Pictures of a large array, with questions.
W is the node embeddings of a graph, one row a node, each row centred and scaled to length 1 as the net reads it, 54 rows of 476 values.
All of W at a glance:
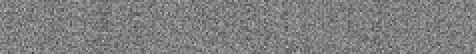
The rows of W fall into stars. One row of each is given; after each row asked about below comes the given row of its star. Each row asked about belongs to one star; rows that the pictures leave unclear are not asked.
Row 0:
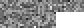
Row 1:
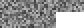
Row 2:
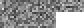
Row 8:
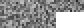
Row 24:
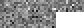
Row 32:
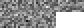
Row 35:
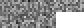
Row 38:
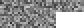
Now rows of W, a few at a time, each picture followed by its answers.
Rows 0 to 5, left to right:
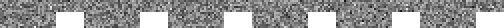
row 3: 24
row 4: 2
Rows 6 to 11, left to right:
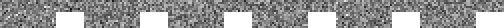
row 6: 32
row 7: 35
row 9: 38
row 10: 8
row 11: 38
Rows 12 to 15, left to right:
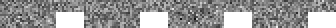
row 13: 35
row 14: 0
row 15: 35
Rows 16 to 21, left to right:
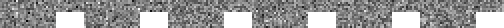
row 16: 32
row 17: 24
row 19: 38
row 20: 32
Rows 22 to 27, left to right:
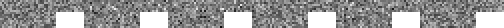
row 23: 35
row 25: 0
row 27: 2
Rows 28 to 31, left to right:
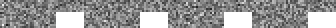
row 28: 1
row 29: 38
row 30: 0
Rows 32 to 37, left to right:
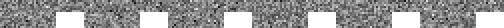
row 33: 24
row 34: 32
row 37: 0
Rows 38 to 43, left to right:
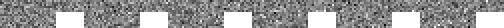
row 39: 0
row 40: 38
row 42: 2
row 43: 1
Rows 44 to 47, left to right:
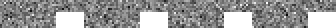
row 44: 0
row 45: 35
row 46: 24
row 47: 24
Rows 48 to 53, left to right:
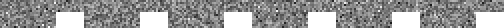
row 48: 1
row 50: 8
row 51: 35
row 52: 2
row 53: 38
